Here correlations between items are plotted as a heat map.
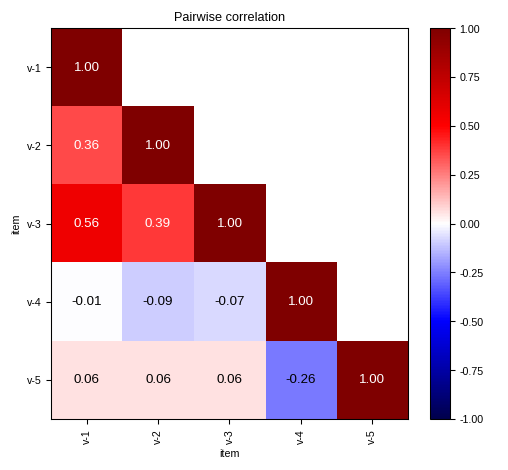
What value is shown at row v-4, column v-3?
-0.07
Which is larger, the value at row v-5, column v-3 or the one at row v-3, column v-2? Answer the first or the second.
the second
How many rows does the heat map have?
5
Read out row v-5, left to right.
0.06 0.06 0.06 -0.26 1.00
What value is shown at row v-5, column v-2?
0.06
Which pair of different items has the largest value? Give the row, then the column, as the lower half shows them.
v-3, v-1
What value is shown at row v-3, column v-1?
0.56
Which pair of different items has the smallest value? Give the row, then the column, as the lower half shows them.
v-5, v-4
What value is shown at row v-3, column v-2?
0.39
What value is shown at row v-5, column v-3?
0.06
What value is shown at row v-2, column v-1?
0.36
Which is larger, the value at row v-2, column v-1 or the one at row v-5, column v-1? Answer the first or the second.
the first
